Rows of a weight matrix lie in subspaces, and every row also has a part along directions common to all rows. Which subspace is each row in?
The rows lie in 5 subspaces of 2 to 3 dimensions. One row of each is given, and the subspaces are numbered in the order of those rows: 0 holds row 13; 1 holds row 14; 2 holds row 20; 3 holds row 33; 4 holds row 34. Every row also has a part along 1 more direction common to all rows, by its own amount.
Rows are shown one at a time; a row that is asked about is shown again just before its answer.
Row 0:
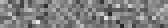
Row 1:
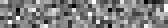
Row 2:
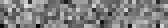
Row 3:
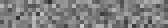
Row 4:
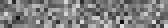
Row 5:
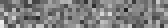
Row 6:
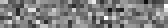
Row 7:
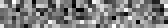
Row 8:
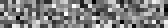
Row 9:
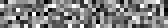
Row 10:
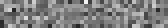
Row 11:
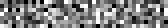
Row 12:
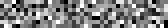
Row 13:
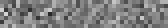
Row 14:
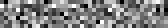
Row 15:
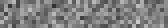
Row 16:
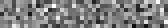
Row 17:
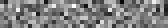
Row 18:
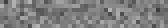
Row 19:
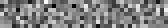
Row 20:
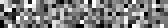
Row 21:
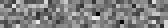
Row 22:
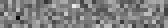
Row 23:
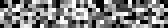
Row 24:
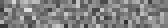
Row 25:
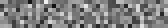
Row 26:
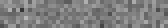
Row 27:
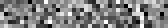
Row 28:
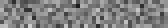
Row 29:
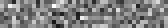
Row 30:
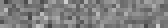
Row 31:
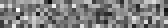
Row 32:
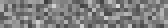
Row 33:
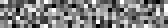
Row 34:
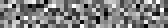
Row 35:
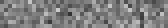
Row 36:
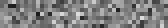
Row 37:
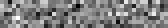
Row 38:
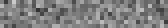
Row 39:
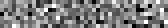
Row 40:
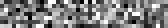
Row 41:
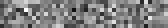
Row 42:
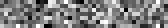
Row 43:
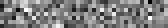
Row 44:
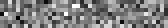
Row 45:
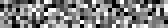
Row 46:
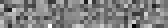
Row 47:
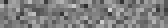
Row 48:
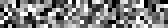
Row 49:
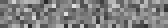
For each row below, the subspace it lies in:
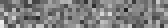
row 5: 2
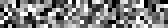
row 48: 0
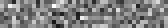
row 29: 0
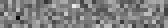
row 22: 4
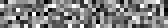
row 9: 0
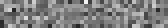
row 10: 2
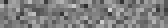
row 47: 1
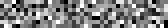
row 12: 4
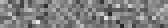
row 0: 3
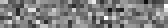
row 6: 3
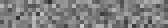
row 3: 2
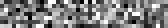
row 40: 2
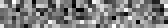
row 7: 1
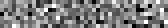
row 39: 1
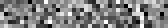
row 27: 3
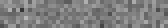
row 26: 2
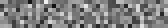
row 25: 3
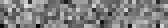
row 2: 2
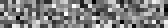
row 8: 4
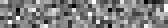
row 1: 3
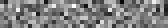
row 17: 1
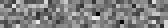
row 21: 4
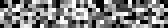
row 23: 1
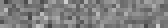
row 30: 2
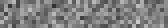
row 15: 0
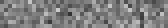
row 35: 3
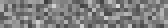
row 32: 3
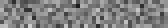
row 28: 0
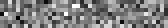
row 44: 4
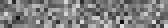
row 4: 4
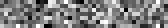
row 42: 2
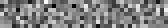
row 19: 3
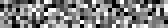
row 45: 4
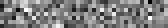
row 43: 0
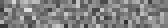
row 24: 0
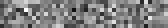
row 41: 0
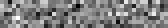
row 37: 4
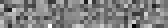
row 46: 2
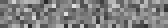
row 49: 0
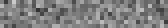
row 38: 1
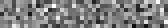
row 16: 1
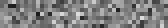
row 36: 0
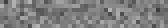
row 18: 1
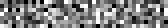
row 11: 2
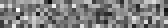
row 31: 2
